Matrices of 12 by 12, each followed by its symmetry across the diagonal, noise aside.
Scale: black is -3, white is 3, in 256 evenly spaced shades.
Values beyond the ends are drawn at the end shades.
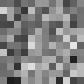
neither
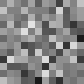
symmetric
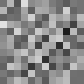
symmetric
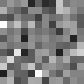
neither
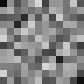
symmetric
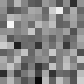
neither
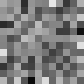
symmetric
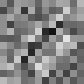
symmetric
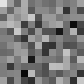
symmetric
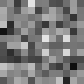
neither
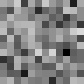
neither
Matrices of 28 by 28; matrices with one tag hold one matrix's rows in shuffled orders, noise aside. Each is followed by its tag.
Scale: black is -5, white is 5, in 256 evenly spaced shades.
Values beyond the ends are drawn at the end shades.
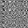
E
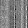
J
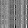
J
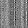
J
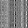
J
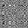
E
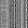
J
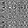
E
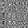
E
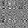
E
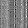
J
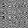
E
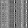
J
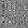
E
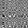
E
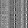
J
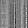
J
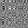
E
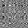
E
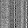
J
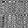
E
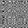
E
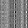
J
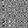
E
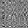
E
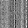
J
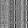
J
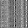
J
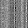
J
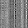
J
